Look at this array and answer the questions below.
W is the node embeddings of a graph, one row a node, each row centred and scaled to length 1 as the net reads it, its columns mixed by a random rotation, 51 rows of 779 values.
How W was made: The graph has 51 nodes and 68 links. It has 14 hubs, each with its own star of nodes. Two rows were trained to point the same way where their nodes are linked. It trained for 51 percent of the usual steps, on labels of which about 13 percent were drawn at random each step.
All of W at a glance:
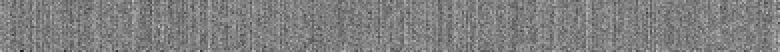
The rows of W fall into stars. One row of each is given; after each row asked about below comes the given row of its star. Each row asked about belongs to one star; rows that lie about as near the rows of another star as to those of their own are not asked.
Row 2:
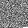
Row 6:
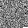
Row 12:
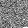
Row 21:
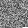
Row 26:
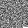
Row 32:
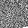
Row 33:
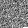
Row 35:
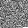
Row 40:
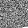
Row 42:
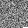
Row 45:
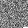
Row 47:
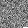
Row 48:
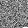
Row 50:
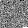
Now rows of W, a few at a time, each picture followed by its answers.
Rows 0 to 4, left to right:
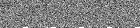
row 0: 32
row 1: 33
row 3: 6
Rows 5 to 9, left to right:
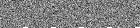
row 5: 50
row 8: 32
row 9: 6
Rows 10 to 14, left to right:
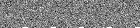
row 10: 12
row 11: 32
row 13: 12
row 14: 42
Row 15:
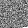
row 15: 40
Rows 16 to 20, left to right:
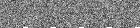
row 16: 26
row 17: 21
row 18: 2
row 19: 21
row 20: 45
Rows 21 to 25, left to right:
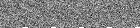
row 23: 2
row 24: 2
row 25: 45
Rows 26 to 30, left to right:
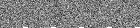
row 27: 47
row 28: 35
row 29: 40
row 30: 42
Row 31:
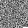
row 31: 26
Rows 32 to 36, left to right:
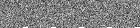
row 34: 40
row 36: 21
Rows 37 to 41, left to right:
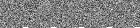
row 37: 6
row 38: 32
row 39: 35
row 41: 35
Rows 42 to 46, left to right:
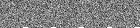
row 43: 21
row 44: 50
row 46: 42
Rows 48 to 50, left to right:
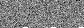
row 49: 33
